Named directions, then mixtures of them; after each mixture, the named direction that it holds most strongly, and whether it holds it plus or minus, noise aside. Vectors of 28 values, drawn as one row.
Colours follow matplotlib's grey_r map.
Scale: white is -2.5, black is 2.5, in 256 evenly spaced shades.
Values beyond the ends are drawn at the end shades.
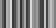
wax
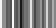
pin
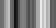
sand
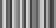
wax, minus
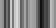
sand, minus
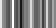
pin, plus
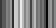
pin, minus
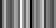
wax, minus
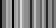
pin, minus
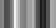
sand, minus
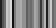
pin, minus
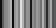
pin, minus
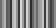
wax, minus
